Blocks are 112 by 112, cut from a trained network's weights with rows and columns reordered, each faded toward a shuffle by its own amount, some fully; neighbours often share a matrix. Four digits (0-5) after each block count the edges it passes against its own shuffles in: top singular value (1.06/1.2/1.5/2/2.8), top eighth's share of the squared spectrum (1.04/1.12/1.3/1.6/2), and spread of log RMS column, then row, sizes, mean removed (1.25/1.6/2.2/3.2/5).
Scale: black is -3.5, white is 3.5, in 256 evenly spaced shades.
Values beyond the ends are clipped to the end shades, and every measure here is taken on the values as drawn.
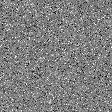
0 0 0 0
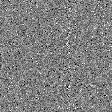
3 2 1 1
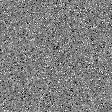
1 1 0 0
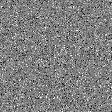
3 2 0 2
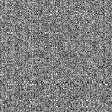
4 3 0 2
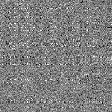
4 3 1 3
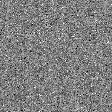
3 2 0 1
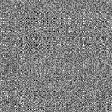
4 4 1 3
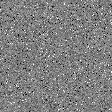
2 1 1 0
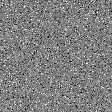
0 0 0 0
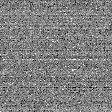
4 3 1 1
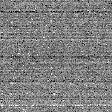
4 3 2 2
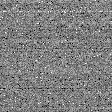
3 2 0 1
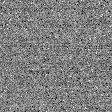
2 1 0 0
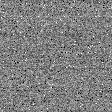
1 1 0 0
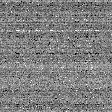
4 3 2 2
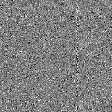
3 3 1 1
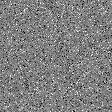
0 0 0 0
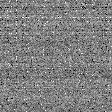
3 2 2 1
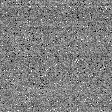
2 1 1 0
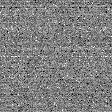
3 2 1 1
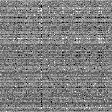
5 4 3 2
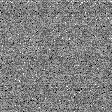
2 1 0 0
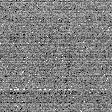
4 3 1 2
